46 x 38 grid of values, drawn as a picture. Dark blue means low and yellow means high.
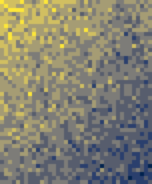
Stripes: none. Ninth with the highest average: top left. Mirror symmetry: none. Grain: fine. Slope: up to the top left. Odd rows or columns: none. Ninth with the lowest average: bottom right.
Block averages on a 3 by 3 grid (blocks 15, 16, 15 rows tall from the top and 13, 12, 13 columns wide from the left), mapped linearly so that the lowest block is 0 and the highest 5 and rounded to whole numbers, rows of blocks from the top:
543 / 431 / 210
